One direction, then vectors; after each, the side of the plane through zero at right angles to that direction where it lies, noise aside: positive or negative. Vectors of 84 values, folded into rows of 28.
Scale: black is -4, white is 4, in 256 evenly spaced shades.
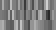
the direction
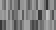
negative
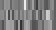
negative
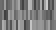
positive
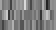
negative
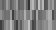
negative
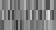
negative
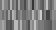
positive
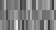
positive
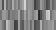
negative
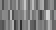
negative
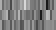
negative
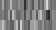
positive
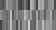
negative
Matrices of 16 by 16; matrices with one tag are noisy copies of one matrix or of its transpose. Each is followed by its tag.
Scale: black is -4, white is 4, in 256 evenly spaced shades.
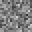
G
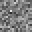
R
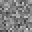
G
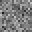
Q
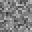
G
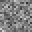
Q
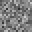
Q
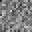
R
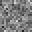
Q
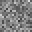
Q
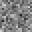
G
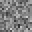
G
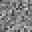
R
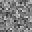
G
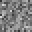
R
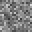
Q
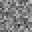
G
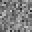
R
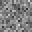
Q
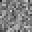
R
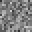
R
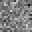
R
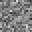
R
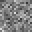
Q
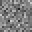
Q
